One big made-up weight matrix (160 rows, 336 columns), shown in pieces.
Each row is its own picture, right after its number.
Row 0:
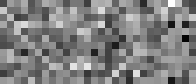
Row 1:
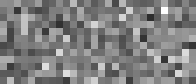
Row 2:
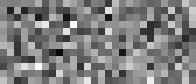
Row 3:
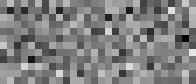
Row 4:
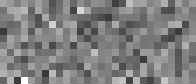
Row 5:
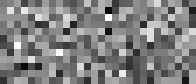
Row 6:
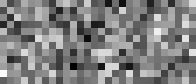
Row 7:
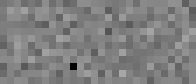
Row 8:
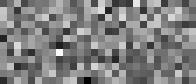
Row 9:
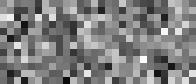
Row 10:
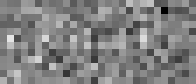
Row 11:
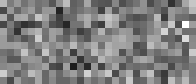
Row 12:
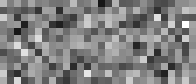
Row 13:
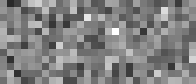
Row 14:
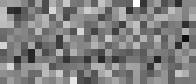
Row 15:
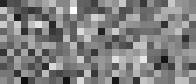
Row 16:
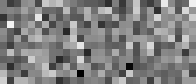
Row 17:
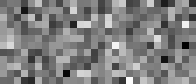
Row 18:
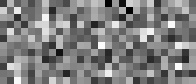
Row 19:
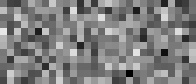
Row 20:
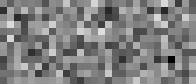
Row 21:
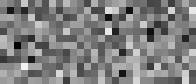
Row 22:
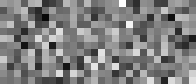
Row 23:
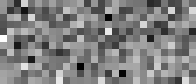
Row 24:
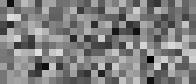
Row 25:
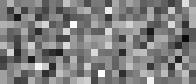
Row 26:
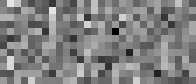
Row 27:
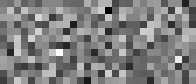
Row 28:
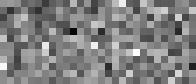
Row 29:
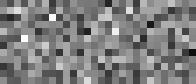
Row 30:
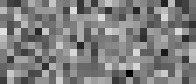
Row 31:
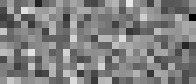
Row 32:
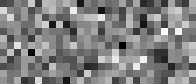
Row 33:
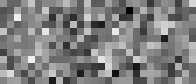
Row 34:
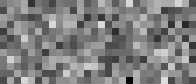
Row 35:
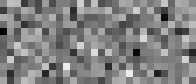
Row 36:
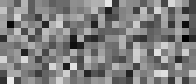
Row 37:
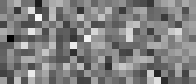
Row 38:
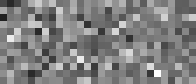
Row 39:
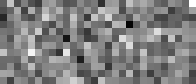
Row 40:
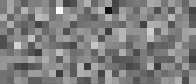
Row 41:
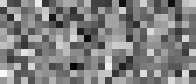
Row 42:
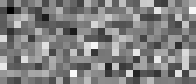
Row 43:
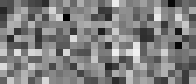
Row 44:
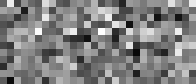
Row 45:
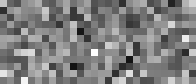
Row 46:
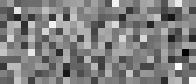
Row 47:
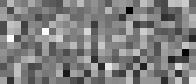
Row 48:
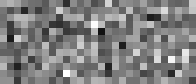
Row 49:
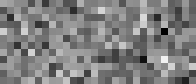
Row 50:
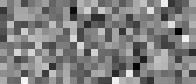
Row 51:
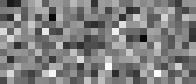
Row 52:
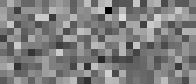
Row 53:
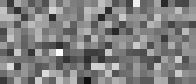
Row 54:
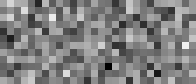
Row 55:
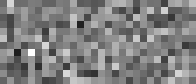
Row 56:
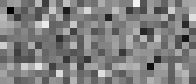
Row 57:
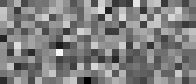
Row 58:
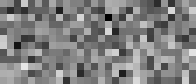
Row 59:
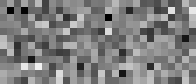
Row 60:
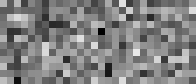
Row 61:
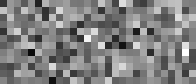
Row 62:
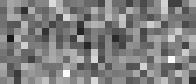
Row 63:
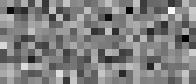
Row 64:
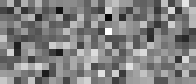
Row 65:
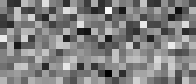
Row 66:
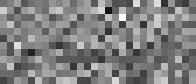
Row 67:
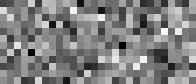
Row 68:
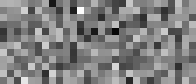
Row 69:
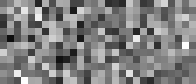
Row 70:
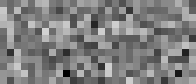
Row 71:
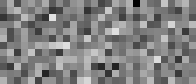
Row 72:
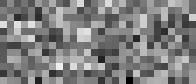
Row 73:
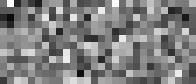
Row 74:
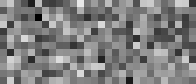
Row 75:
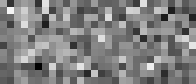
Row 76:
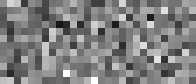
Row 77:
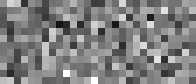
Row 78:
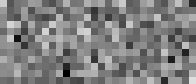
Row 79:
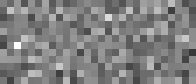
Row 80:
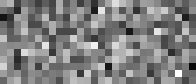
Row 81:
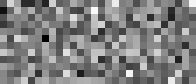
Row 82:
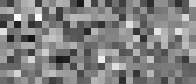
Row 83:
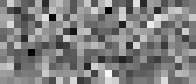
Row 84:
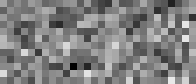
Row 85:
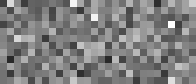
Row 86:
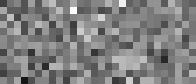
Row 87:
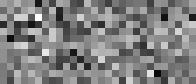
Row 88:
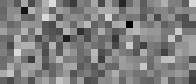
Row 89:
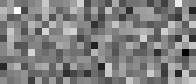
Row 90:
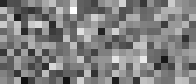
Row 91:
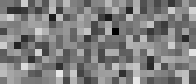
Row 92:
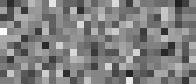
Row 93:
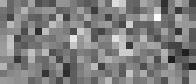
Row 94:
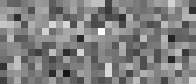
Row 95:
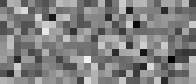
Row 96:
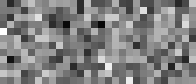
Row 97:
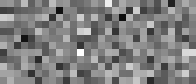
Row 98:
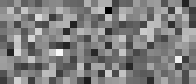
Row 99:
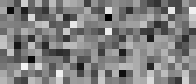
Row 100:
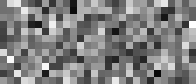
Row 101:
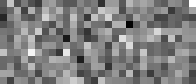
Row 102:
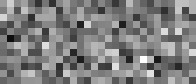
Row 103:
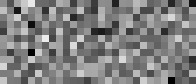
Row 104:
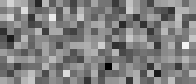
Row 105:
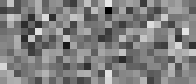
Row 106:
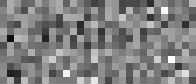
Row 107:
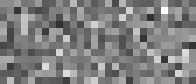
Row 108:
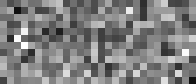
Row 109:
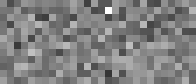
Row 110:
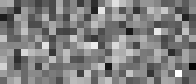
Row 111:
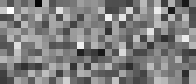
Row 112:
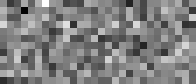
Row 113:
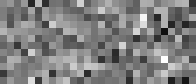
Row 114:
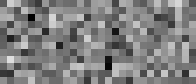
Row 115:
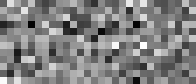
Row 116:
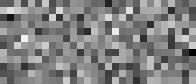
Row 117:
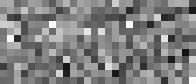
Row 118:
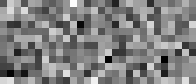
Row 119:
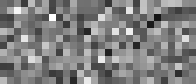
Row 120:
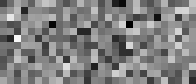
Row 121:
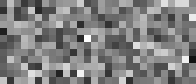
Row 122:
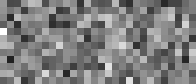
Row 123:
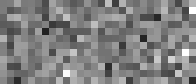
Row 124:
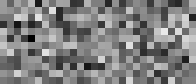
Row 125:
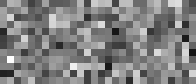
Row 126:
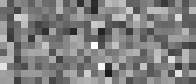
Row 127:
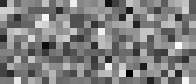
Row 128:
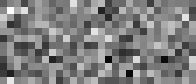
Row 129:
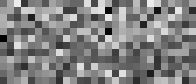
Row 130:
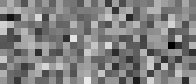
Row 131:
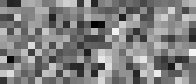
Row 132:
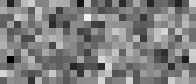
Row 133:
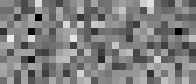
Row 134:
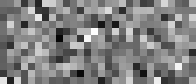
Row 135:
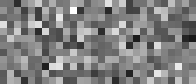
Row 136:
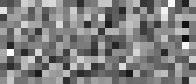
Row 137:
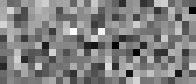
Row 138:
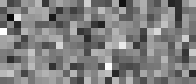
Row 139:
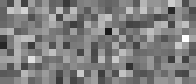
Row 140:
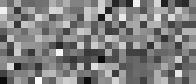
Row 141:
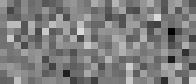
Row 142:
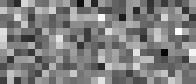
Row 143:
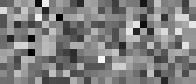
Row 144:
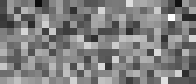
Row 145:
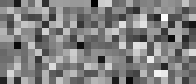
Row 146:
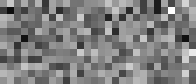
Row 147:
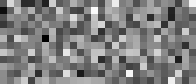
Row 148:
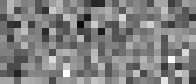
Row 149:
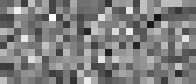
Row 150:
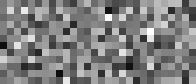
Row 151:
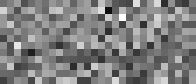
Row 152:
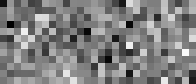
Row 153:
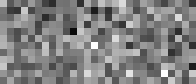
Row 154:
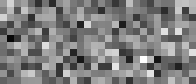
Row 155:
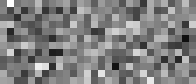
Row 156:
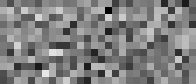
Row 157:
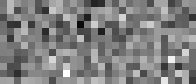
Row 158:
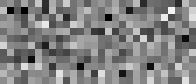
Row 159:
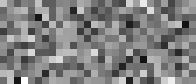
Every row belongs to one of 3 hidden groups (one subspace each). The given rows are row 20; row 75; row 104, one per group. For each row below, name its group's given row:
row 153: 20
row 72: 104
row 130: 75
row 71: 75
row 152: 20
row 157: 20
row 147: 20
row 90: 104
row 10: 20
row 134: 104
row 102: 104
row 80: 20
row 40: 75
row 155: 75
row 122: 104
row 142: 104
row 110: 20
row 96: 104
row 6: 104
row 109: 75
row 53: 75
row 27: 75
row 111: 75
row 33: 104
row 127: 20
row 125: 104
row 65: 75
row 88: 20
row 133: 104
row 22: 20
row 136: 104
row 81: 20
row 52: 75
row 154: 104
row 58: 75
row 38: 104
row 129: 75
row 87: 104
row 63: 75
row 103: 20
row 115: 20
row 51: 104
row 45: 104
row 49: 104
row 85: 20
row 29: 75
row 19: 104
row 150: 75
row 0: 104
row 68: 104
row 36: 104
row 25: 75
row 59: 75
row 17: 104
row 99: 75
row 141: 20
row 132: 104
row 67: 104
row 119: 75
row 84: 104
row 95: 20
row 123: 20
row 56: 75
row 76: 20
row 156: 75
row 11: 104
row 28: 20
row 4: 104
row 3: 75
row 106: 20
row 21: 75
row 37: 104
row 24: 75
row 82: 104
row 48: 20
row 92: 104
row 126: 20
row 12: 104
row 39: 20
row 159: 104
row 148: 20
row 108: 20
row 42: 20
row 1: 20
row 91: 75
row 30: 104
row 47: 20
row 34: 104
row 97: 75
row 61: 104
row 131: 104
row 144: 20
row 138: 104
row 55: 20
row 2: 75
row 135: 104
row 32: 104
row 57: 75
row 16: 104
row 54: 104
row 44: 20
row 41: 104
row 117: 20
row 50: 104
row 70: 20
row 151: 75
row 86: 104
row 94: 20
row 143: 104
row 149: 75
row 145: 104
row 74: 104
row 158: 75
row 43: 20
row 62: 20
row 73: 20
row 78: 20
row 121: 104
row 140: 75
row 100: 104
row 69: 104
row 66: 75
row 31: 20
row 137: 20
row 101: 20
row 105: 75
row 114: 104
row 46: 20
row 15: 104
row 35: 104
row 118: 20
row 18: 20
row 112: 20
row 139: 75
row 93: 20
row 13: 104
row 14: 75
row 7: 75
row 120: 20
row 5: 75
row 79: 75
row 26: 104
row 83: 75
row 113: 104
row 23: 75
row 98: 75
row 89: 20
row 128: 20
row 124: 104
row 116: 75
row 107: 20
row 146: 75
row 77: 20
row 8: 75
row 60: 20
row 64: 75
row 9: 104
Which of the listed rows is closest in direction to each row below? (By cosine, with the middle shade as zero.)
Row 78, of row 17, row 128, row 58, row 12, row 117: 117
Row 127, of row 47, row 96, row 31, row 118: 118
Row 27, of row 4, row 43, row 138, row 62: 4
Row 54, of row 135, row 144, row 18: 144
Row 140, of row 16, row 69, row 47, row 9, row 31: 69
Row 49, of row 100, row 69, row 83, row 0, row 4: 100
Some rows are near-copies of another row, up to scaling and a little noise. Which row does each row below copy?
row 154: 102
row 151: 66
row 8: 57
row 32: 67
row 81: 147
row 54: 104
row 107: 1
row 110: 80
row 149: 119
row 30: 19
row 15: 90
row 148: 157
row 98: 27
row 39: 101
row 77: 76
